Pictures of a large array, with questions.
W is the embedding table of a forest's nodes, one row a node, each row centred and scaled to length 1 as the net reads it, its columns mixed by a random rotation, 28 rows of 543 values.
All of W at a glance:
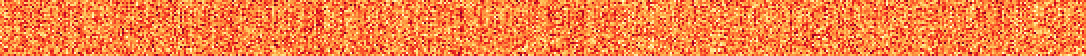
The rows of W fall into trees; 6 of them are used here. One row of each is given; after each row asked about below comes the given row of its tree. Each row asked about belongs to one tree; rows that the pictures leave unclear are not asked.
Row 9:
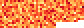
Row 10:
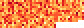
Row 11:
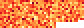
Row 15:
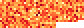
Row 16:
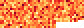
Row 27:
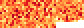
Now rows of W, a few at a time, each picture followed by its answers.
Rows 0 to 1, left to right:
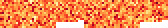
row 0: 11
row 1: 16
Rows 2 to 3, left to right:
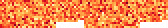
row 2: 11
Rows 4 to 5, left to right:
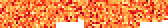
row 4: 27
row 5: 9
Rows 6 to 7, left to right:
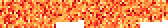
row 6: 10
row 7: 27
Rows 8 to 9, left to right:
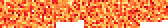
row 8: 10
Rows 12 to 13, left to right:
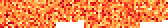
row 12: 9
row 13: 10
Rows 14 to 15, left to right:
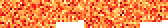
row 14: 16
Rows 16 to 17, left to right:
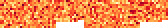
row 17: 9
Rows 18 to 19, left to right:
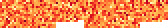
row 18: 15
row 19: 10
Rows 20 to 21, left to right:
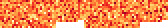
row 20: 11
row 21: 15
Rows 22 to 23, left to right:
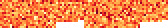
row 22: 11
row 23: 10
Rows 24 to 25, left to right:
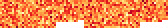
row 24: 9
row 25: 9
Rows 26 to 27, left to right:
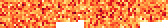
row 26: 16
